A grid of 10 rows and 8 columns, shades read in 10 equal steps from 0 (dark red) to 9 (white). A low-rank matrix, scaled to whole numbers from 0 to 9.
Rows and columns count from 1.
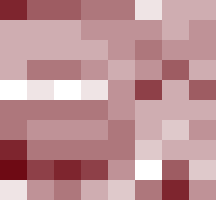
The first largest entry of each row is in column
6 1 1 1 1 6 7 6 6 1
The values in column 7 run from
1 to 7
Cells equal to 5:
18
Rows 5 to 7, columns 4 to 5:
8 5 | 4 5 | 5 4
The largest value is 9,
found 3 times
